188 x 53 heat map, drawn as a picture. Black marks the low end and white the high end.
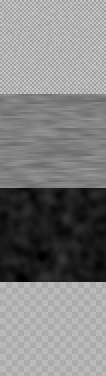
The table splits into 4 rows of 1 panel. Panel 1,1: high, checkered. Panel 2,1: middling, streaked across, faint in contrast. Panel 3,1: very low, blotchy, faint in contrast. Panel 4,1: high, checkered, faint in contrast.
